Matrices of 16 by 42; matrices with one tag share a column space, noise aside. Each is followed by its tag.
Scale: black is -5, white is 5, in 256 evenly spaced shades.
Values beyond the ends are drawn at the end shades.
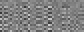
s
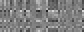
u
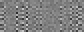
s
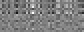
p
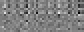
p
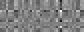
u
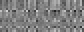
u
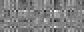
u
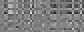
p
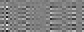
s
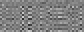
s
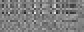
p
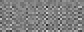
s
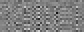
s
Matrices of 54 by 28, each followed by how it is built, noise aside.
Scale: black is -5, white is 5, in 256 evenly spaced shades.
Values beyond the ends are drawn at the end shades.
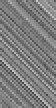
Toeplitz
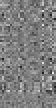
low rank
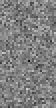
noise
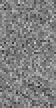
noise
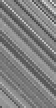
Toeplitz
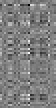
low rank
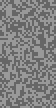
noise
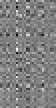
low rank
